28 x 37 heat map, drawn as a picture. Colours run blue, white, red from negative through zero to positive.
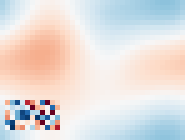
The bottom left is the roughest part. In the bottom left lies a patch that is rougher than the rest. A few values lie far out on both sides of the bulk. The middle left is the ninth with the highest average.
